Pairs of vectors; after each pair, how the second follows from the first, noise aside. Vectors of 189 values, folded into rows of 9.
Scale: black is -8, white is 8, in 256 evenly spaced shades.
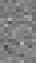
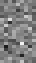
scaled up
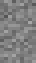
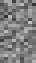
scaled up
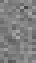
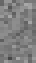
shuffled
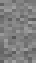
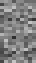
scaled up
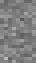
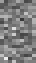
scaled up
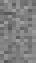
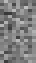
scaled up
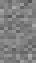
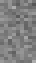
shuffled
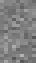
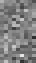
scaled up
